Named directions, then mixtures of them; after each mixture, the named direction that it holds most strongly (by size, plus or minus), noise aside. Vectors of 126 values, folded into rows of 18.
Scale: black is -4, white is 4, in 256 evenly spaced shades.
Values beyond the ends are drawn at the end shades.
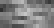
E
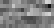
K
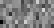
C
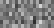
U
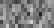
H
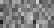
U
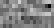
K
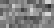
K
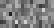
C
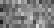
E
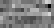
K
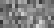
U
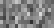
H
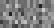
U
